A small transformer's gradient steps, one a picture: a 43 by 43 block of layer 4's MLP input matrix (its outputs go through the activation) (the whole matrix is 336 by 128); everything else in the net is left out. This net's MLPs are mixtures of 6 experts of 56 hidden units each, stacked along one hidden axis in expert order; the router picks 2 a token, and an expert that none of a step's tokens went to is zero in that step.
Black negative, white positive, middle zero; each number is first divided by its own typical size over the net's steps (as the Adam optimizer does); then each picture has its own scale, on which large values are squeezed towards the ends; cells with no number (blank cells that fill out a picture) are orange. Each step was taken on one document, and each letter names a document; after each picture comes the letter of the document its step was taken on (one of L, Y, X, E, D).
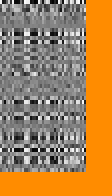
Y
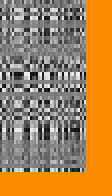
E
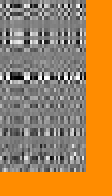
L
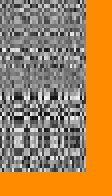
E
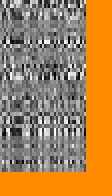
Y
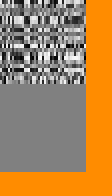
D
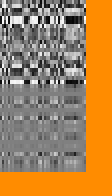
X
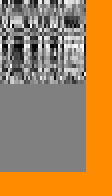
X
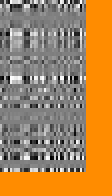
L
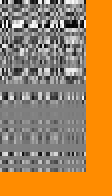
D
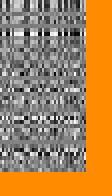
Y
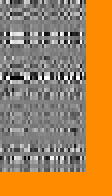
L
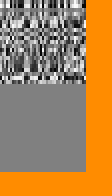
D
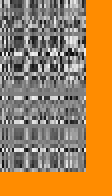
D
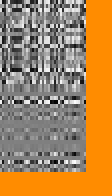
D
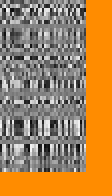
E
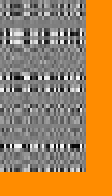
L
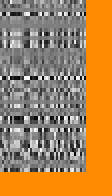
L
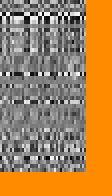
E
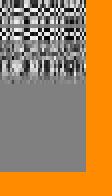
E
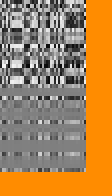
D
